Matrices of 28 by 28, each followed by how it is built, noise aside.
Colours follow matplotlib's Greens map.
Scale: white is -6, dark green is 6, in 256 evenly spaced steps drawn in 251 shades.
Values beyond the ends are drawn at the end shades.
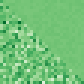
lower triangular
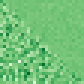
lower triangular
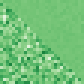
lower triangular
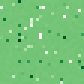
sparse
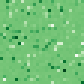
sparse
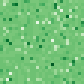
sparse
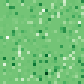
sparse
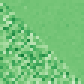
lower triangular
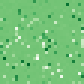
sparse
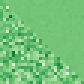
lower triangular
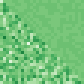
lower triangular
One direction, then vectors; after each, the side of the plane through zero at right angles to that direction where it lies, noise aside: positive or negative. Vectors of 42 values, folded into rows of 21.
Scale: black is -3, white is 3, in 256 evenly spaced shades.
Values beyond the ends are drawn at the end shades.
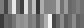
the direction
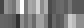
negative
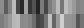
positive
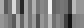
positive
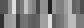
positive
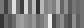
positive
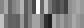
negative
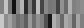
negative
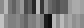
negative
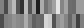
positive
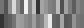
positive
